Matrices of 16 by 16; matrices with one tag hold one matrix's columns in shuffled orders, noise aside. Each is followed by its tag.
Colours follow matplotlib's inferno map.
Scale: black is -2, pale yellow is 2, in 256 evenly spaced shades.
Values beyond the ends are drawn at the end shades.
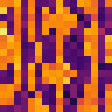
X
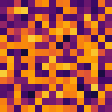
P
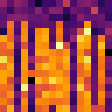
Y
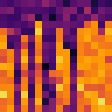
Y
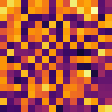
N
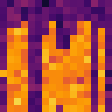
Y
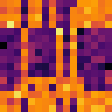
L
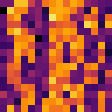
X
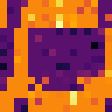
L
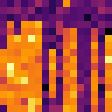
Y
